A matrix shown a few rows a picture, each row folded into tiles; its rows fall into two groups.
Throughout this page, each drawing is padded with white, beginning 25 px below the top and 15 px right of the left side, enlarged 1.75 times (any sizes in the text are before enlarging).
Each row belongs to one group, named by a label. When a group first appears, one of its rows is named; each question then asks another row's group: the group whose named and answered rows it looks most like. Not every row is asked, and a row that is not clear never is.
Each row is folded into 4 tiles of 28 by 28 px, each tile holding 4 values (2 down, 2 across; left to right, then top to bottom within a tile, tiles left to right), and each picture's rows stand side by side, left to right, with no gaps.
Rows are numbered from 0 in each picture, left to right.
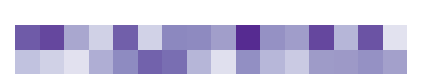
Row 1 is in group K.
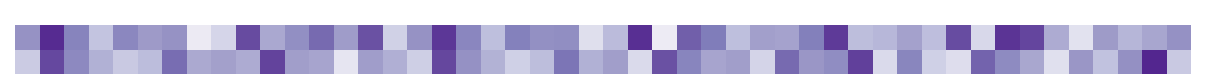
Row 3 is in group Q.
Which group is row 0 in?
K
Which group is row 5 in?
K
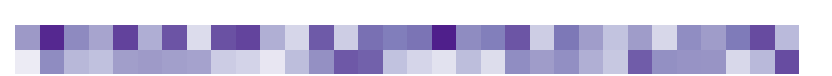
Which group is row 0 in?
K
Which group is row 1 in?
K
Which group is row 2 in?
K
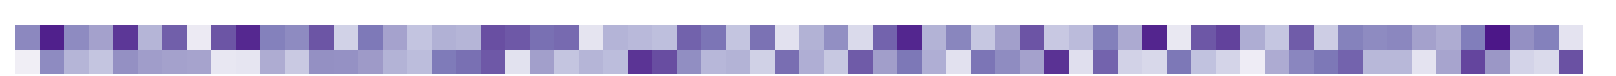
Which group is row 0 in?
K
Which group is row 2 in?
Q
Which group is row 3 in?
Q
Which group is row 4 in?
Q
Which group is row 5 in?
Q
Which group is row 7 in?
Q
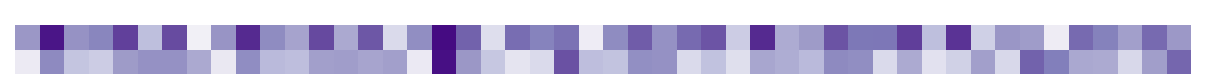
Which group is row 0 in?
K
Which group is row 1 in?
K
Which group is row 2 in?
K
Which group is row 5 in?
Q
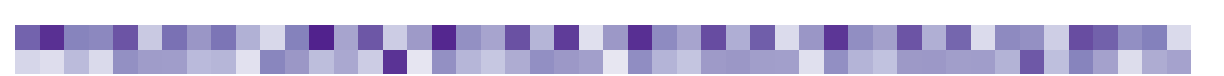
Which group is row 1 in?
Q
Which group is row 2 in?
K
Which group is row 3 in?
K
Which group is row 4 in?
K
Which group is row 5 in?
Q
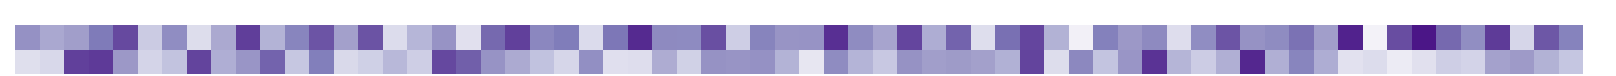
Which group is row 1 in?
Q
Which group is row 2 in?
Q
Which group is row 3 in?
K
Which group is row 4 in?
K
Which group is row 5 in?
K
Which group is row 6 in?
Q
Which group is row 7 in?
K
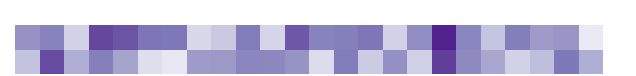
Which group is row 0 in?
Q
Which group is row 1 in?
Q
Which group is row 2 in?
K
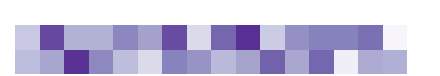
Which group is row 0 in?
Q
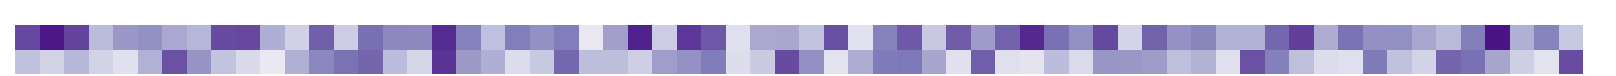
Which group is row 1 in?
K
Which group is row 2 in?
K
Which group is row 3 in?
Q
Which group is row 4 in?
Q
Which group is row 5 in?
K
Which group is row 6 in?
Q
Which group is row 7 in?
Q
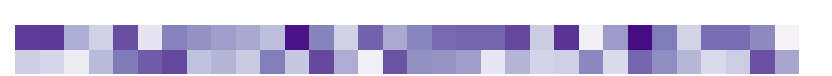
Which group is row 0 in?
K
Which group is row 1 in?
Q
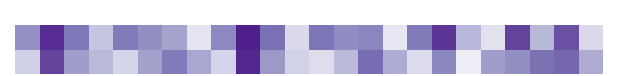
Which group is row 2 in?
K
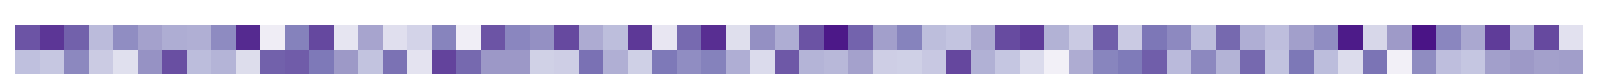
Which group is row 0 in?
K
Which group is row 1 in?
Q
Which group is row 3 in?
Q
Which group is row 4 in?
K
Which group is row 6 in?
Q
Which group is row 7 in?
K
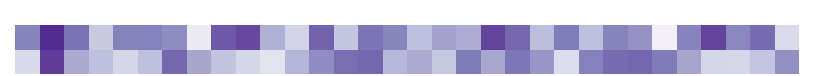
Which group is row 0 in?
K
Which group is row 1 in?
K
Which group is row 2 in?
Q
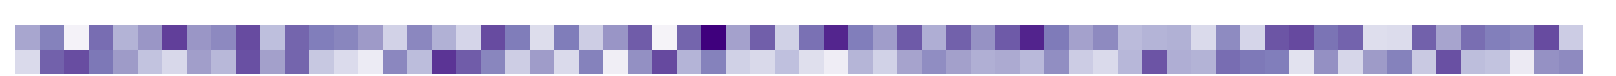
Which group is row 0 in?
Q
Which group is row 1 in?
Q
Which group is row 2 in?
Q
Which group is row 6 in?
Q
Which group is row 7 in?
Q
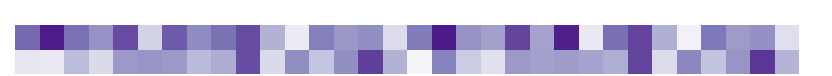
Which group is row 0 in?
K
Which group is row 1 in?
K
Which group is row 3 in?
K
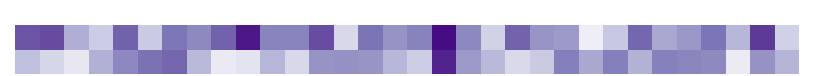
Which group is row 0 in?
K
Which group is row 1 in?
K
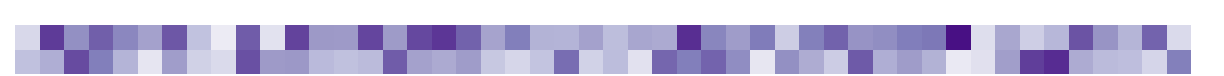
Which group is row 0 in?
Q
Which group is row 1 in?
Q
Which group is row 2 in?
K
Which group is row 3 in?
Q
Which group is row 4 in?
Q
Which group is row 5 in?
Q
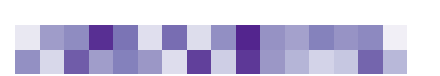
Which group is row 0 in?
Q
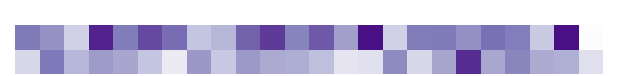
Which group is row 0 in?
Q
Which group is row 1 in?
Q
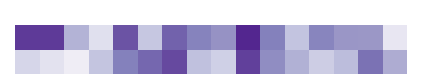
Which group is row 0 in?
K
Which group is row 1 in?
K
